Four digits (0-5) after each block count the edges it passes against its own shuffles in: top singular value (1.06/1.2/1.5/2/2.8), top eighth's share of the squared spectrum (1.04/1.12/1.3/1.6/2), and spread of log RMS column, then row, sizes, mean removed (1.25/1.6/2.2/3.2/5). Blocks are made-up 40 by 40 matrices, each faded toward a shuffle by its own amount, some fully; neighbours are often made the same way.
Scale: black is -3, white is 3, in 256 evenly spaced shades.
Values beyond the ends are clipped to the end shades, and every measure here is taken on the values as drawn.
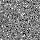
0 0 0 0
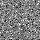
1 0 0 0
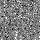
0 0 0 0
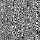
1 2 3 0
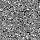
0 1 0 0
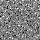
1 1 0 0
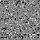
3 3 0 2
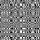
4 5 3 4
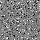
2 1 0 0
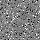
0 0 0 0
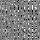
4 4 3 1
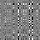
4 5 3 2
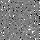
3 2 1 0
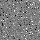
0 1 0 0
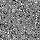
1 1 0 0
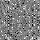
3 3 2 0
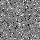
0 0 0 0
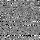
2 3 0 3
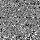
0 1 0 2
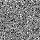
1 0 0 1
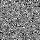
0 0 0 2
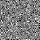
3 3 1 1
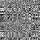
4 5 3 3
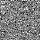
2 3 0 1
